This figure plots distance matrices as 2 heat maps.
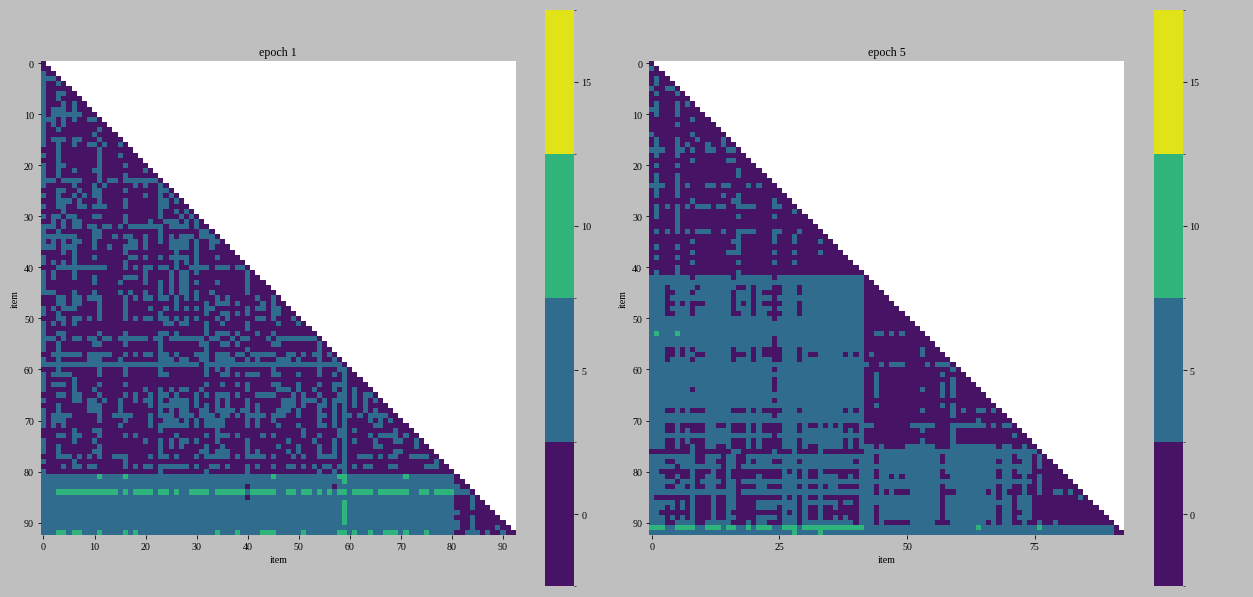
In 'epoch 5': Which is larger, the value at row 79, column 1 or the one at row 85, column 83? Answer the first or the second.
the first
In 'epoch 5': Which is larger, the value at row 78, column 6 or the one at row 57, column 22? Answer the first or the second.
the first
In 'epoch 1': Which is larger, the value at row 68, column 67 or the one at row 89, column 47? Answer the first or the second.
the second
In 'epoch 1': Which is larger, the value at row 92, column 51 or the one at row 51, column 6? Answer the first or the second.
the first
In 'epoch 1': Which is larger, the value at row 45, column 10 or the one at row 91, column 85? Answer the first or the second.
the first
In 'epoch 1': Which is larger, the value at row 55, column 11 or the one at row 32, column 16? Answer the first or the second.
the first
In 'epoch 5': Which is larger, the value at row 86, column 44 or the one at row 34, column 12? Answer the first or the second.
the first
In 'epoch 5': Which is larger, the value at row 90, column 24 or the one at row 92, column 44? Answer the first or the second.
the second
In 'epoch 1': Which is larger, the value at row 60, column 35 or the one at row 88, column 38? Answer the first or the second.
the second
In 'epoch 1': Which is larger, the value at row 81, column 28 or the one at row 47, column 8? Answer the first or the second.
the first
